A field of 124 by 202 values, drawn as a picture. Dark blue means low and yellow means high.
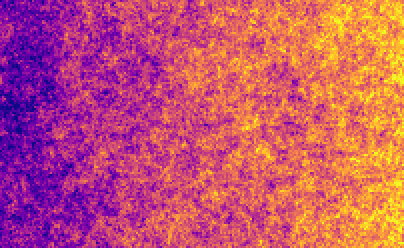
The field climbs toward the right. The values follow a bell shape. No single row or column stands out from its neighbours. No regular stripes run through it.
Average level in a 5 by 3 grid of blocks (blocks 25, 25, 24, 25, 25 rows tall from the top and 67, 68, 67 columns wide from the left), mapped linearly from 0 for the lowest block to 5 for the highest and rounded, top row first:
035 | 034 | 034 | 034 | 035
